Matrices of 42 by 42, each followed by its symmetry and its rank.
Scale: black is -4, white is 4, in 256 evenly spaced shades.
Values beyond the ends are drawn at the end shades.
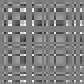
symmetric, rank one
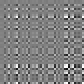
symmetric, rank one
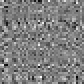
neither, rank five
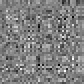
neither, rank five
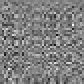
neither, rank five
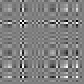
symmetric, rank one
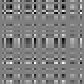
neither, rank one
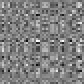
neither, rank three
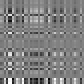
neither, rank one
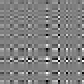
neither, rank one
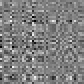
neither, rank three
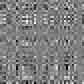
neither, rank three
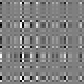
neither, rank one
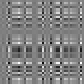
neither, rank one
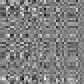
neither, rank three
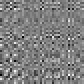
neither, rank three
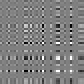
symmetric, rank one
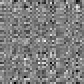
neither, rank five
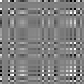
symmetric, rank one
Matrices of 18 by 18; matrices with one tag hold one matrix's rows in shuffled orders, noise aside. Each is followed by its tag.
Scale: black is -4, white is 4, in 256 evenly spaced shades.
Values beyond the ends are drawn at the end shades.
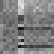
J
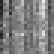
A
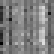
A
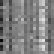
A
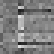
J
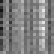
A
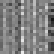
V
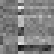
J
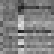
J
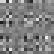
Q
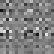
Q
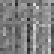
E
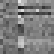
J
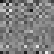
Q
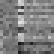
J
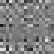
Q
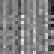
V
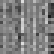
V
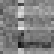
J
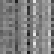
E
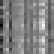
A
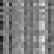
A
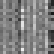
V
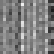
V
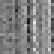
E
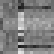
J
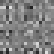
Q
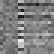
J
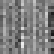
V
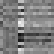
J
